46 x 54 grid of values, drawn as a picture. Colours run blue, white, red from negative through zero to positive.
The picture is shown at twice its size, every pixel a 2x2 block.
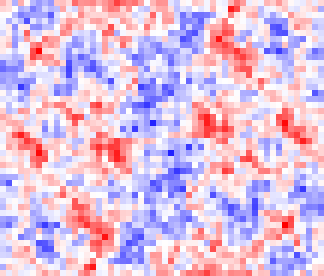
Slope: none. Grain: blotchy. Symmetry: a half turn.
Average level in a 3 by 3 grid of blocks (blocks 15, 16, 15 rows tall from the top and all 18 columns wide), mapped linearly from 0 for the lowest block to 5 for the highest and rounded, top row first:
0 0 3
5 0 5
3 0 0
